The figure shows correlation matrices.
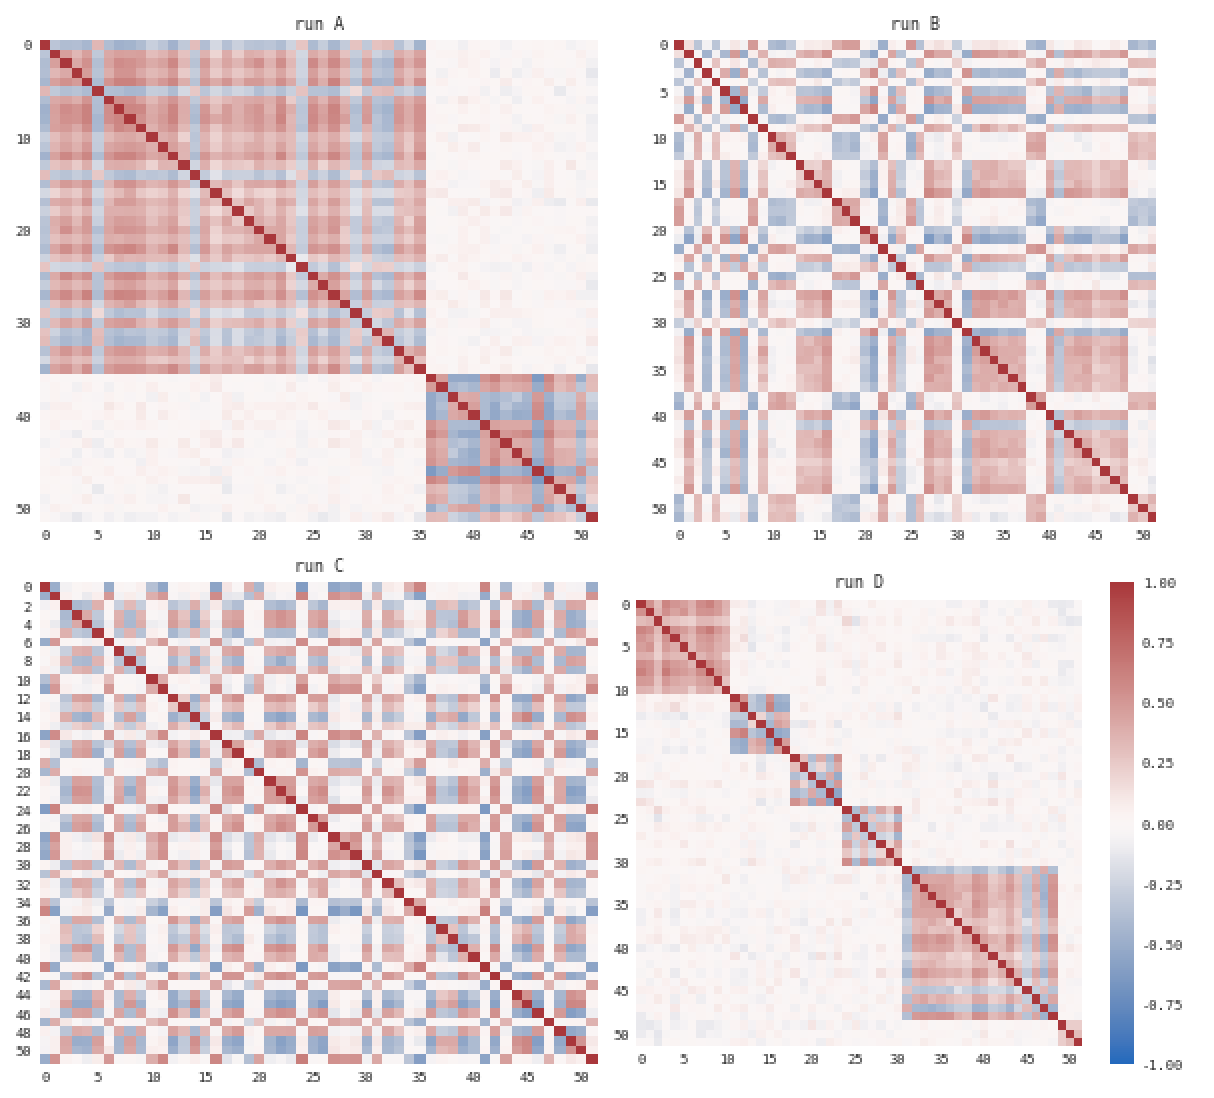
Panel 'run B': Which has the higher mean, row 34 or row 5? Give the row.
34
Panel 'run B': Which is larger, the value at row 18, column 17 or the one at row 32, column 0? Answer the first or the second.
the first
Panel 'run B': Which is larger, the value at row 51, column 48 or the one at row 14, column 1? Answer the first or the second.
the second
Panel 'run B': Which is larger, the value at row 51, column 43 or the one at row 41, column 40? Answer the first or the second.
the first
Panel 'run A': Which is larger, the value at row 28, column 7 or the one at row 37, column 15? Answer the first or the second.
the first
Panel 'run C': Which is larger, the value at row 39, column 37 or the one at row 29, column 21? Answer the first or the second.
the second
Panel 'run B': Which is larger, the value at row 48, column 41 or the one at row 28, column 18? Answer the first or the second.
the second
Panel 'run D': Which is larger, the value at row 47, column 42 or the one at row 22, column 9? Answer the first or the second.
the second
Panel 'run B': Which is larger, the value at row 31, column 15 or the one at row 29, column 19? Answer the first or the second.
the second
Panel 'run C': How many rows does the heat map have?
52
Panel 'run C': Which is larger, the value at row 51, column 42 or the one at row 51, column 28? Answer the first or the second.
the second
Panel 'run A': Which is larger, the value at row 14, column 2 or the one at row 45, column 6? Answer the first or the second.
the second
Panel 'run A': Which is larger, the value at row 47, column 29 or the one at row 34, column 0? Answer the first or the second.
the first
